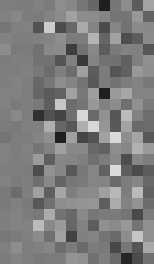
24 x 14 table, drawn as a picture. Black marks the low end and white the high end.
Mirror symmetry: none. Grain: fine. Stripes: none. Histogram: heavy tails on both sides. Seam: vertical, 20% of the way across, the left part calmer. Calmest part: top left. Slope: none.
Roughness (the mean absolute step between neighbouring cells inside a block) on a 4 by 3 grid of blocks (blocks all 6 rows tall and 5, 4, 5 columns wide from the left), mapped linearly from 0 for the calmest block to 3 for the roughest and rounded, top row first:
022 | 032 | 013 | 012
